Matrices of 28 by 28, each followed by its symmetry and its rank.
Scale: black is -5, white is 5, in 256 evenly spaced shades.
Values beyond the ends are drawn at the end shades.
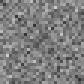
symmetric, full rank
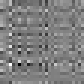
neither, rank two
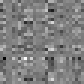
neither, rank three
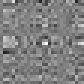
neither, rank three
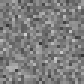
neither, full rank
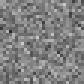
neither, full rank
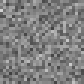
neither, full rank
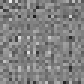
neither, rank five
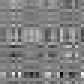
neither, rank two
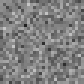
symmetric, full rank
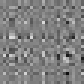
neither, rank three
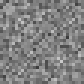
symmetric, full rank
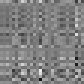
neither, rank two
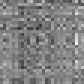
neither, rank five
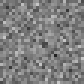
symmetric, full rank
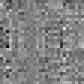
neither, rank five
